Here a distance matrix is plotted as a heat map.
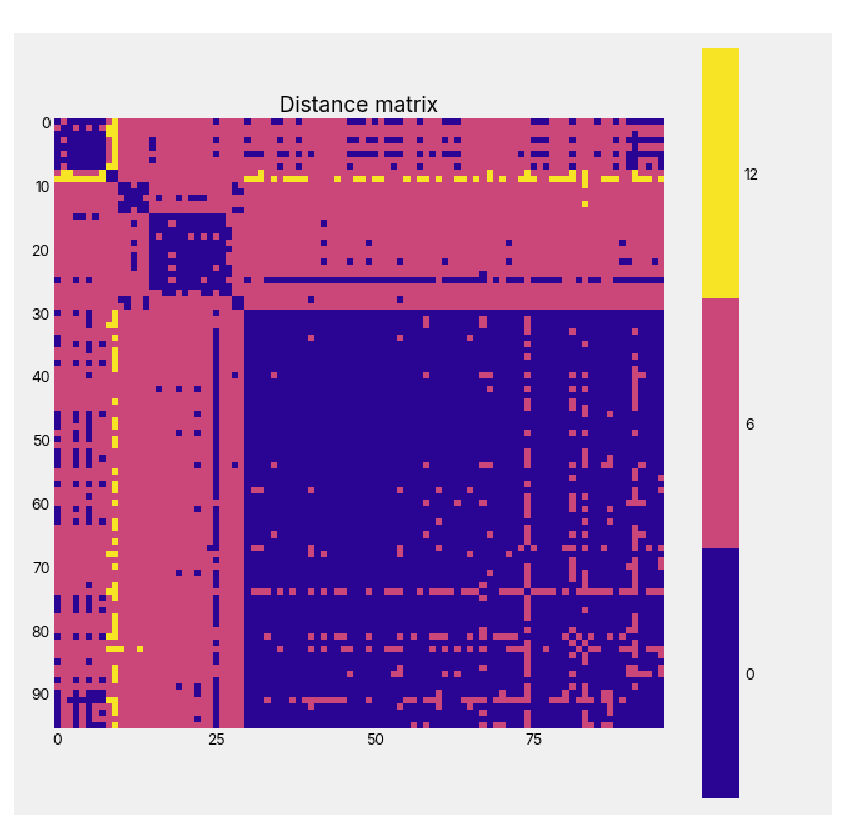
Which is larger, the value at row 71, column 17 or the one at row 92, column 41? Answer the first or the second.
the first
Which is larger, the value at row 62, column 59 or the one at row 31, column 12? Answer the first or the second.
the second
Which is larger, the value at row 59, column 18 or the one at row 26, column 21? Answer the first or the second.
the first
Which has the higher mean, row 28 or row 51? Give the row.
28
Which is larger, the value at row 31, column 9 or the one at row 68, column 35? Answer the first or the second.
the first
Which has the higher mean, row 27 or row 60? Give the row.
27
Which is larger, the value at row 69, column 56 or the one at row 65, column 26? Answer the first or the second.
the second
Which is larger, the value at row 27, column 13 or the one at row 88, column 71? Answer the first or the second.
the first
